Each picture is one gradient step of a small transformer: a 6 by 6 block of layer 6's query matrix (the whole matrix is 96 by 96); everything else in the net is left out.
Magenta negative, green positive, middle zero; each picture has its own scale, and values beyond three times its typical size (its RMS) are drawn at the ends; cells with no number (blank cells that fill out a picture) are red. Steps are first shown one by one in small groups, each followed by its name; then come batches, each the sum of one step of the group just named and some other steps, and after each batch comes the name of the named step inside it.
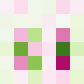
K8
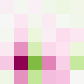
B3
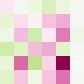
K8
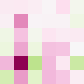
B3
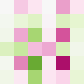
K8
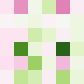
K8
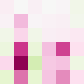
B3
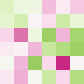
K8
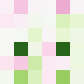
K8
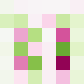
K8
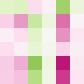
K8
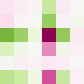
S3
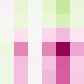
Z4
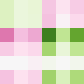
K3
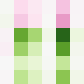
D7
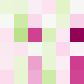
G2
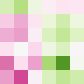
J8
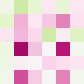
K3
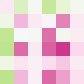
S3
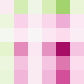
Z4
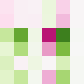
D7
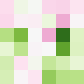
D7
